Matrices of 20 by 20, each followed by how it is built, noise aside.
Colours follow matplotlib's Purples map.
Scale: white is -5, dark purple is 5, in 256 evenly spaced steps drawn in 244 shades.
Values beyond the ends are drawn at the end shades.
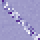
banded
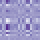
low rank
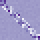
banded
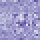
low rank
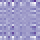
low rank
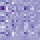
low rank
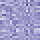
low rank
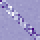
banded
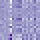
low rank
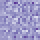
low rank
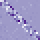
banded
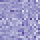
low rank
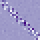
banded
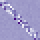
banded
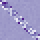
banded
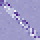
banded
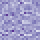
low rank
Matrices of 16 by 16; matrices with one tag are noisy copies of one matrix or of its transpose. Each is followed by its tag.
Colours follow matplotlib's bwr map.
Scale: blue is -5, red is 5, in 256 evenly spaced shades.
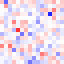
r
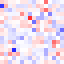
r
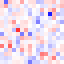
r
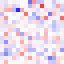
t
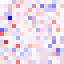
t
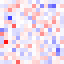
t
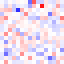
t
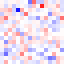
t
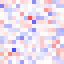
r
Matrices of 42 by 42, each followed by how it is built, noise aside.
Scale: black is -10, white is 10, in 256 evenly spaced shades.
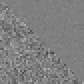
lower triangular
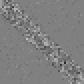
banded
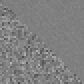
lower triangular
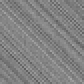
Toeplitz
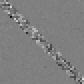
banded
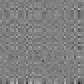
low rank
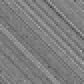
Toeplitz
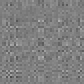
low rank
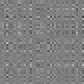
low rank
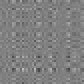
low rank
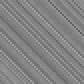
Toeplitz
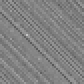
Toeplitz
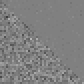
lower triangular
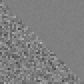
lower triangular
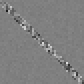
banded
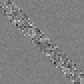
banded
